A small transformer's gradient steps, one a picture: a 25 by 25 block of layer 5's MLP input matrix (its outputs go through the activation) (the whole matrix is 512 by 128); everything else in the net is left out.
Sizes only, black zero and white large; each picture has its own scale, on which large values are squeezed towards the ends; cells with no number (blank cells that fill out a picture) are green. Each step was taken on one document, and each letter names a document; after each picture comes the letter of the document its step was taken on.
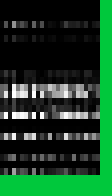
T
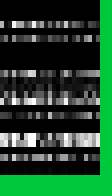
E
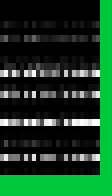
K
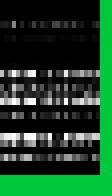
E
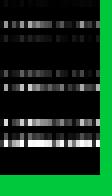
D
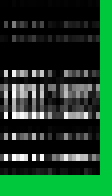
T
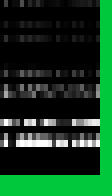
D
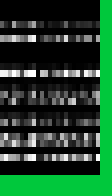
E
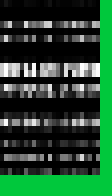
K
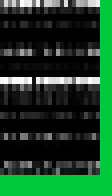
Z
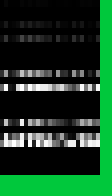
D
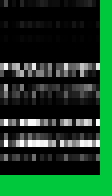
D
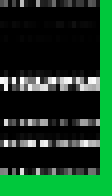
D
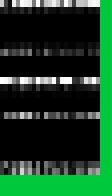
Z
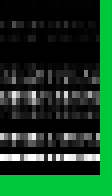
E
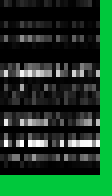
D
